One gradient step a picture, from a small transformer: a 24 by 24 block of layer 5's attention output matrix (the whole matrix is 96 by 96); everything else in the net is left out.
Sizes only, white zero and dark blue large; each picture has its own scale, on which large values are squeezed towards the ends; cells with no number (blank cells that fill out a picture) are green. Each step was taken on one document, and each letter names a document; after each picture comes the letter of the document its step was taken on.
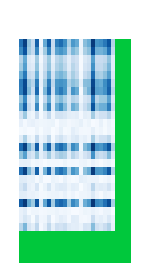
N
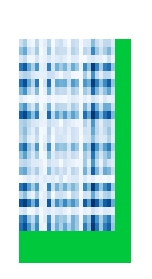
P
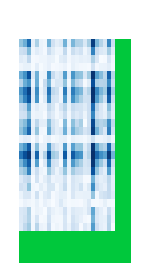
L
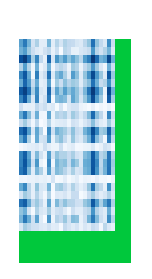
P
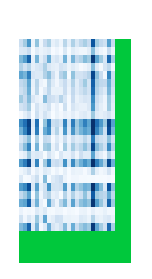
L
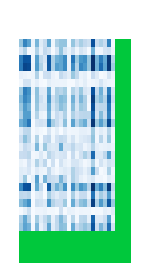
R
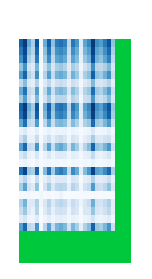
N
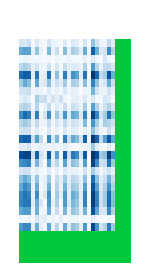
L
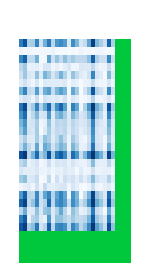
N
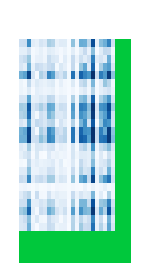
R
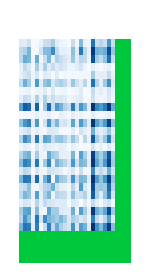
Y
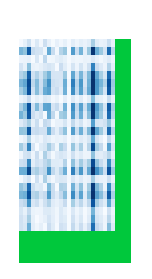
L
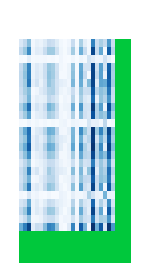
Y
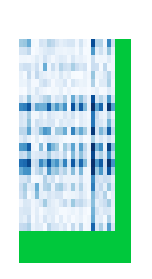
Y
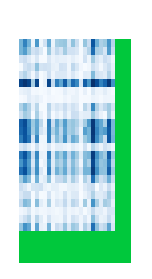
P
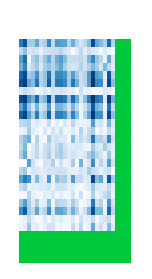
N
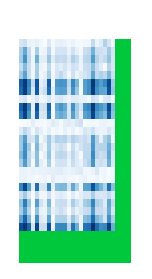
N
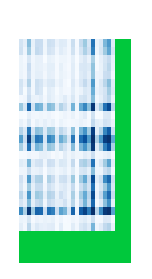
R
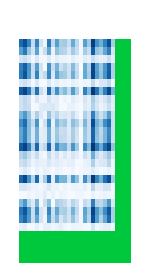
P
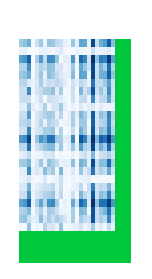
R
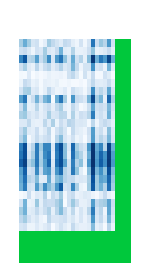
Y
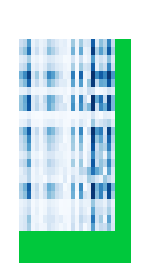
Y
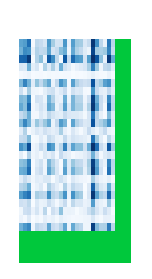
L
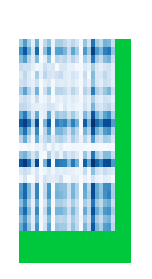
P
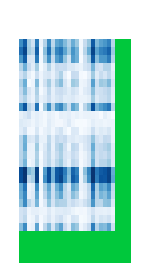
N
